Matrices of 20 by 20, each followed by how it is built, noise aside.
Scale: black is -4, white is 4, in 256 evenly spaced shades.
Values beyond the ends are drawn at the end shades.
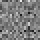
low rank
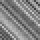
Toeplitz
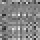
low rank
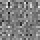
low rank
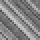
Toeplitz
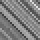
Toeplitz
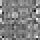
low rank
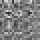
low rank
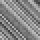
Toeplitz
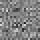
low rank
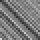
Toeplitz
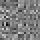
low rank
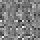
low rank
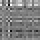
low rank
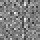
low rank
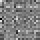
low rank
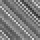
Toeplitz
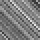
Toeplitz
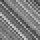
Toeplitz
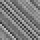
Toeplitz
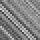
Toeplitz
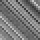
Toeplitz
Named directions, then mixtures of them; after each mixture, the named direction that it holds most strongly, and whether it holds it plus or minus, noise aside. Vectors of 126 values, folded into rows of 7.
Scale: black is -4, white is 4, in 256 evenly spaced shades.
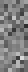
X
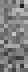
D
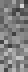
D, minus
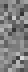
X, plus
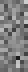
X, plus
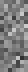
X, minus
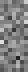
X, plus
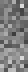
D, minus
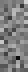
D, plus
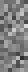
X, minus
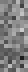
D, plus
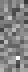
D, minus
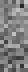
D, plus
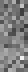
X, plus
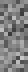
X, plus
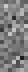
X, minus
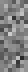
X, minus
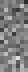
D, minus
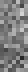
X, minus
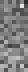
D, minus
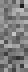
D, plus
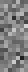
X, minus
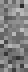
D, plus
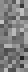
D, plus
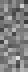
D, minus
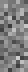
X, minus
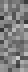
X, minus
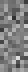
X, minus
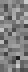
X, plus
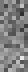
X, plus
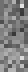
D, minus
